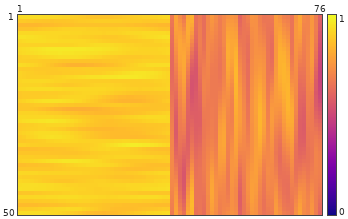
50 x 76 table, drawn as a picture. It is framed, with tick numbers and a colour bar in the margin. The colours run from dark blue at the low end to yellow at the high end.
It is made of 1 by 2 panels. Panel 1,1: very high, streaked across, faint in contrast. Panel 1,2: high, streaked downward.
